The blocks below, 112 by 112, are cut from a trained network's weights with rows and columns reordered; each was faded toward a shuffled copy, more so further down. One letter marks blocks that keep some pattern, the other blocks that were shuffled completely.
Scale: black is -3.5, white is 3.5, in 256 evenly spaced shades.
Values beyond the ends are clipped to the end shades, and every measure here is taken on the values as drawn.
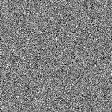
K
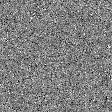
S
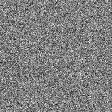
K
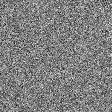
S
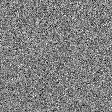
S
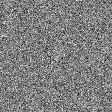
S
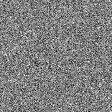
K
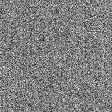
K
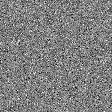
S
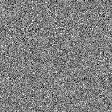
K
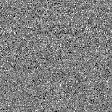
K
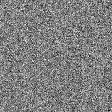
K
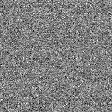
K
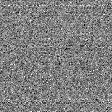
K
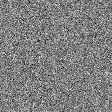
S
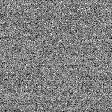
K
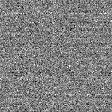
K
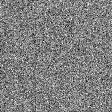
K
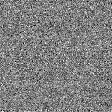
K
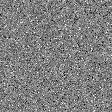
S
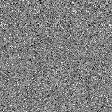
K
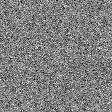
S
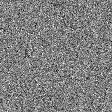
S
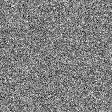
K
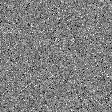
S
